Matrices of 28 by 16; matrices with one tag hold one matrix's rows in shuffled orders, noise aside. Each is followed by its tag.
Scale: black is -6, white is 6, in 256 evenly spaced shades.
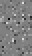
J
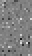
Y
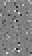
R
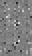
R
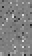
J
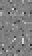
J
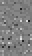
Y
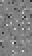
J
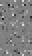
J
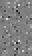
R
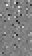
R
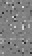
J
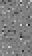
Y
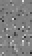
J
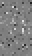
J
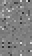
Y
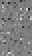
Y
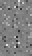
R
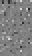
Y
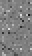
Y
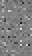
Y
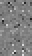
J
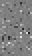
Y
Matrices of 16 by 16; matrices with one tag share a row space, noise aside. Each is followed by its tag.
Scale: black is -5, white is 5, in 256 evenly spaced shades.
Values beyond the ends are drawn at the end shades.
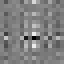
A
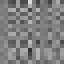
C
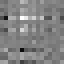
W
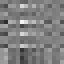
W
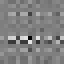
C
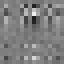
A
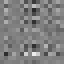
A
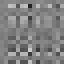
C
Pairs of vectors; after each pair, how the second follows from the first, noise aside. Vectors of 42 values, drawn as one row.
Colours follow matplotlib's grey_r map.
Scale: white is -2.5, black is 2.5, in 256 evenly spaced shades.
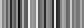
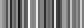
copied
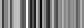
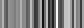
reversed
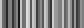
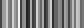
negated
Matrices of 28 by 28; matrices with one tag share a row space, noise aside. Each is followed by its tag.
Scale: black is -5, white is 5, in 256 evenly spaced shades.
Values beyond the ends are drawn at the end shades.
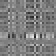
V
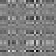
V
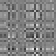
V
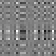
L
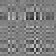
V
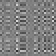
L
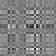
V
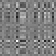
L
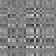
V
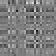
V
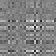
V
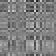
V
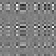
L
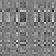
L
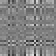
V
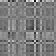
V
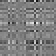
V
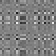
L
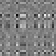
L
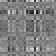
V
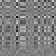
L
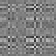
V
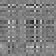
V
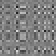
L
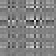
V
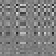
L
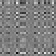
L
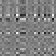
L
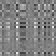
L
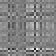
V
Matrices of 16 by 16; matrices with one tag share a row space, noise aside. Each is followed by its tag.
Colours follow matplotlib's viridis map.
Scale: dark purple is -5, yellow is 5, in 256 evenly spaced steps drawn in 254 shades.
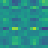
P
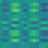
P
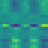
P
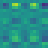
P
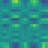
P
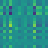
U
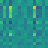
U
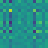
U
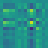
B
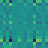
U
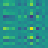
B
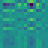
B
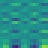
P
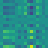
B
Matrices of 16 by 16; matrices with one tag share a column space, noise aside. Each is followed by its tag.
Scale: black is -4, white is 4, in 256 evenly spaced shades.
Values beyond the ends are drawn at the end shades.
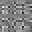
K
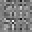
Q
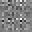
Q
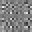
K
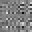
K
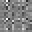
Q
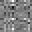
Q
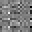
K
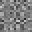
Q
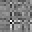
Q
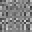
Q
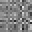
Q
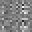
K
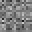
Q
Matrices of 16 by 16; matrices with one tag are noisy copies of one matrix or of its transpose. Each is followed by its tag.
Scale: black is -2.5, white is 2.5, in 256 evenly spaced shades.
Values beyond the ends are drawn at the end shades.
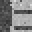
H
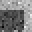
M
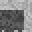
M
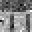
H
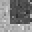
M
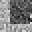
M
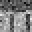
H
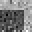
M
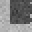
M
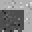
M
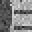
H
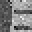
H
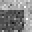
M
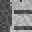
H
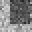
M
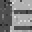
H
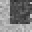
M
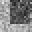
M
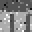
H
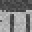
H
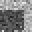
M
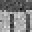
H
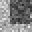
M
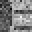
H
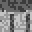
H
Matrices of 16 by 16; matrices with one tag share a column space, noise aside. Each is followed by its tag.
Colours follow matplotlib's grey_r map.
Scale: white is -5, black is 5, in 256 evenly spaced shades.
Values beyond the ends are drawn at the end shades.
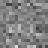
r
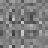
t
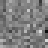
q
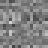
t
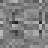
t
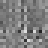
q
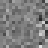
t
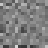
r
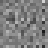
t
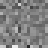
r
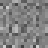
r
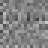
t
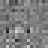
q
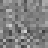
q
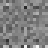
r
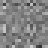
r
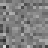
r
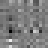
q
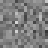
t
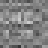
t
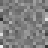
t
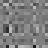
r
